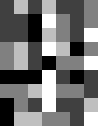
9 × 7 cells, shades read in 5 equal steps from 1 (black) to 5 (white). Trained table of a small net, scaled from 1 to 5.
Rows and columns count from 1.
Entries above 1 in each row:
7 6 6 6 6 3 7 6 6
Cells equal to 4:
10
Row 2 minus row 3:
0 0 0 1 0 0 -2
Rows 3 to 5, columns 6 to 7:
2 5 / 1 3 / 3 5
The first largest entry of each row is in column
2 4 7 4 7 4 4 4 7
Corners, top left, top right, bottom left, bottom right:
2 3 1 5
